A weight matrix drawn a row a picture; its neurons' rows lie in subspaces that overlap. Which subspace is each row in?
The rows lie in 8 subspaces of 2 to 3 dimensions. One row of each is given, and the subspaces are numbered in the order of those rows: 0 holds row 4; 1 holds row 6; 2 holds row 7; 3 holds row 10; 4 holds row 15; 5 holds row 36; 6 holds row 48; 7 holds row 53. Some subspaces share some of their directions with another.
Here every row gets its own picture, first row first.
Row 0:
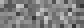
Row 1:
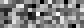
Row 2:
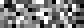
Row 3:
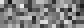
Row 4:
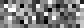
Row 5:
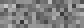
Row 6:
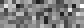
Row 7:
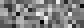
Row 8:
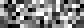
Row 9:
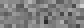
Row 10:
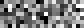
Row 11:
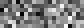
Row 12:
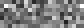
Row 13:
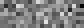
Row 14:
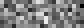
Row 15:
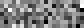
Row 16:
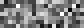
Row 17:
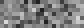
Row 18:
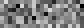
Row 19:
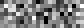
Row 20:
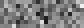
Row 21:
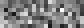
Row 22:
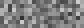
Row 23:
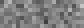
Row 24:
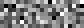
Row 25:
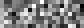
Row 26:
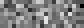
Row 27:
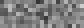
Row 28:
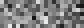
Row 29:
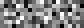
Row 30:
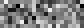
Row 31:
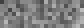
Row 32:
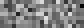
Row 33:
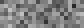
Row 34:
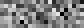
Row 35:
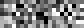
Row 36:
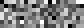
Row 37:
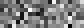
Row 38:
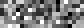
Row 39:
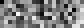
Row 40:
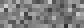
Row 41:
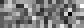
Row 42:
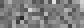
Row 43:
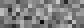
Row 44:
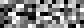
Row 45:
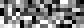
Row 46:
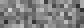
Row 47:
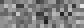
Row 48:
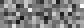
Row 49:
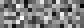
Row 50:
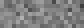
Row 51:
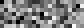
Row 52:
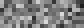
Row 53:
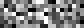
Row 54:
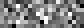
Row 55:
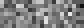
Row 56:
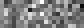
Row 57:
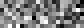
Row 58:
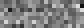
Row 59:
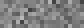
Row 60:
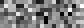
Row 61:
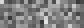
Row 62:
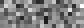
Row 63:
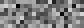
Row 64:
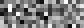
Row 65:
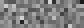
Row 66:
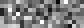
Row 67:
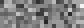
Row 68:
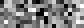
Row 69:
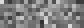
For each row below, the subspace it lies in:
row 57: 3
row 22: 3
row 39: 4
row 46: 4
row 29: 6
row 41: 7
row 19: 0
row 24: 5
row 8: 3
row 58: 4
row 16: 0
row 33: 5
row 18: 0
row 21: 7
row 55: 4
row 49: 6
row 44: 7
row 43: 2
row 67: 6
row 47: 1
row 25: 7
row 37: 1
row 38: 3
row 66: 2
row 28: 3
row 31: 4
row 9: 4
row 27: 3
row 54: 2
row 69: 5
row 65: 5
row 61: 5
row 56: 7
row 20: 2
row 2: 4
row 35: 1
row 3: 2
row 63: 0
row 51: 4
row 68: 6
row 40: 1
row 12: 5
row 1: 7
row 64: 3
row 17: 6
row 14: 7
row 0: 7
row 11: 1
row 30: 0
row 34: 1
